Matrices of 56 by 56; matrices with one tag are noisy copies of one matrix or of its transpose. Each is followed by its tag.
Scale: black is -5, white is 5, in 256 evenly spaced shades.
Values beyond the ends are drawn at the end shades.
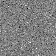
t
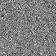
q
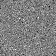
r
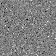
t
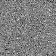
r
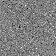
t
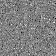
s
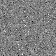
s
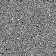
r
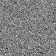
q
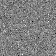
s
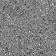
q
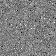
s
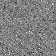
q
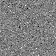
t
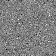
r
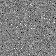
s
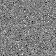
s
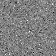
q
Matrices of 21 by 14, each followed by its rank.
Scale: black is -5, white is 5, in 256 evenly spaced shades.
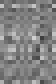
two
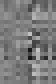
two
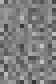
three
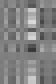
one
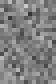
full rank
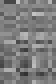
three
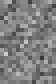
full rank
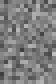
full rank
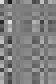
one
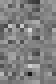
three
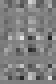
two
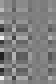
one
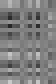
one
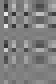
one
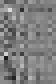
three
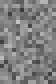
full rank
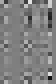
two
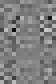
three
